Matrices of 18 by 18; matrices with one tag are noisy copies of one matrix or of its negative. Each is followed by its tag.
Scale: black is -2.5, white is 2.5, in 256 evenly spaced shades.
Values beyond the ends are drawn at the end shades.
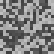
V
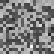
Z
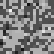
V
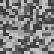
V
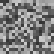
Z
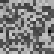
Z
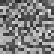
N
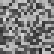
N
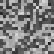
V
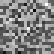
N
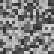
V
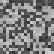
Z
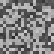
Z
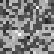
V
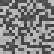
N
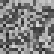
Z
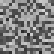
N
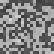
Z
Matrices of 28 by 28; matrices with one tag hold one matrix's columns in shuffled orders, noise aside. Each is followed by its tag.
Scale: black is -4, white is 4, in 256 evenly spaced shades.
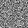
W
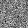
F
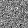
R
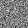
R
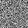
W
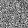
F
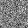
R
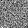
W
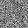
F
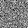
W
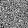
R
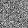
F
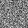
W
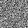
W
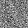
F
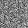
F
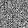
F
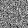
R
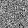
R
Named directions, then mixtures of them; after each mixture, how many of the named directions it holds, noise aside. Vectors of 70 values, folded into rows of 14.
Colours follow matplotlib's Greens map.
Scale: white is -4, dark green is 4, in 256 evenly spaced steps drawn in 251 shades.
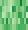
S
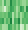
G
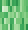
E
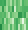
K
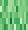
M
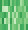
two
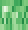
three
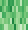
two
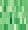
one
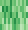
two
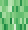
two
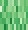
one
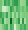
three
